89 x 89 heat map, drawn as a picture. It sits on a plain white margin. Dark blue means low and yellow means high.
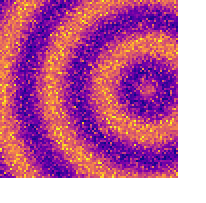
Slope: none. Odd rows or columns: none. Rings: centred on the middle right.
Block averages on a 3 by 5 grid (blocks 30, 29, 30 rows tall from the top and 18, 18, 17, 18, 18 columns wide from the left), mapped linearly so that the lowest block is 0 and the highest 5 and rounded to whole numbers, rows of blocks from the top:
42333 | 25230 | 42333
